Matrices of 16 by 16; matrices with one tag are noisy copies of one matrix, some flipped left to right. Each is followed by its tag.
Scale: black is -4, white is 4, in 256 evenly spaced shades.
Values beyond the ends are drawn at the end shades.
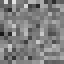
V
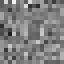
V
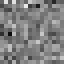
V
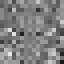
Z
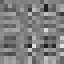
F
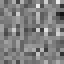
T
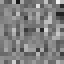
T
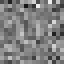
V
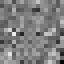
Z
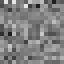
V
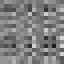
F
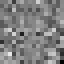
Z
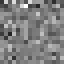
V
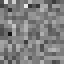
V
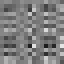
F
